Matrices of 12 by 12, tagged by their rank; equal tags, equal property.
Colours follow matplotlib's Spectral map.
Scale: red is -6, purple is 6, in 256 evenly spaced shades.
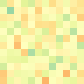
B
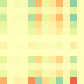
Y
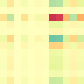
Y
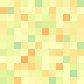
B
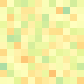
B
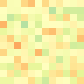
B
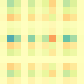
Y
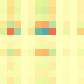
Y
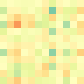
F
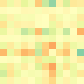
F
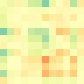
F
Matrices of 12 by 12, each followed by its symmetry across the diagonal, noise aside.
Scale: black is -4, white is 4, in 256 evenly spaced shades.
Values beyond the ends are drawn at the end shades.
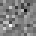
antisymmetric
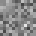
symmetric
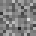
antisymmetric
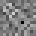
symmetric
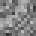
symmetric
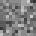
antisymmetric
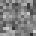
antisymmetric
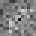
symmetric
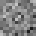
symmetric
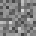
symmetric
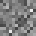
symmetric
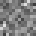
symmetric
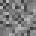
symmetric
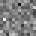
antisymmetric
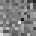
antisymmetric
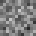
symmetric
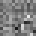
antisymmetric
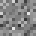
symmetric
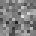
antisymmetric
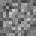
symmetric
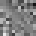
antisymmetric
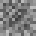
symmetric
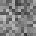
antisymmetric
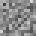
symmetric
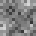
symmetric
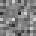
antisymmetric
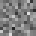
antisymmetric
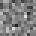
antisymmetric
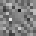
antisymmetric
